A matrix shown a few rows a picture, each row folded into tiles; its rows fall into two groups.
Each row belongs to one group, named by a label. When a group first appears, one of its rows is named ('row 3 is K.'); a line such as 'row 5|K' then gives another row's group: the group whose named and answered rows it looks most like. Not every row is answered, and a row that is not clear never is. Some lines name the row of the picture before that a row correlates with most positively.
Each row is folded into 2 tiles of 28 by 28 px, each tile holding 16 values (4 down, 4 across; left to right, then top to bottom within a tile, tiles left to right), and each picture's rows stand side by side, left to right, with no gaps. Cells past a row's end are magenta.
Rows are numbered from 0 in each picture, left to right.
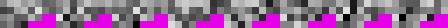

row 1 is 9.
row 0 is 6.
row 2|9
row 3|6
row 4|6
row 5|9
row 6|9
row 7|9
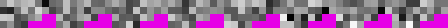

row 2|9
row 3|9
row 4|6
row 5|9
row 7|9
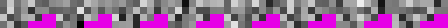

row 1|9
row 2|9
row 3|9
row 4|6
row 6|6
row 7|6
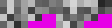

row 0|6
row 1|6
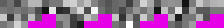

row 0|9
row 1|6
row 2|9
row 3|9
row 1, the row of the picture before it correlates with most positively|1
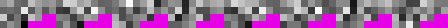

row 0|9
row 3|9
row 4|6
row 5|6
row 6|9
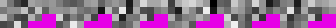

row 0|9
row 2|9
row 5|9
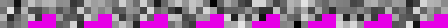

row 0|9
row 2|6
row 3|6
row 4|9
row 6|9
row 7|9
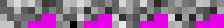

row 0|6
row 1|6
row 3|9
